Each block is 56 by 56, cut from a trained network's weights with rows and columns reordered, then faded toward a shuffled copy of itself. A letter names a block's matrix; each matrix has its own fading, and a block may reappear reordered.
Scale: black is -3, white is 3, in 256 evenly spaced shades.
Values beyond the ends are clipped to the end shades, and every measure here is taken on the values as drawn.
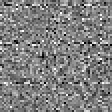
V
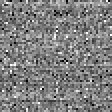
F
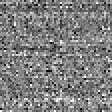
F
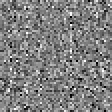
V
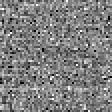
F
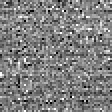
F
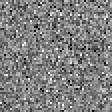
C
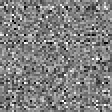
V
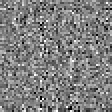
V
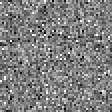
C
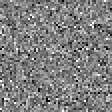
C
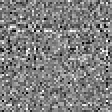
V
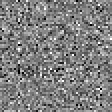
V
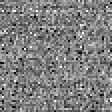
F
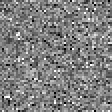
V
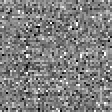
F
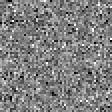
C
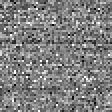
F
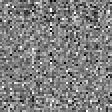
V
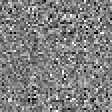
V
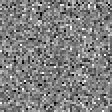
C
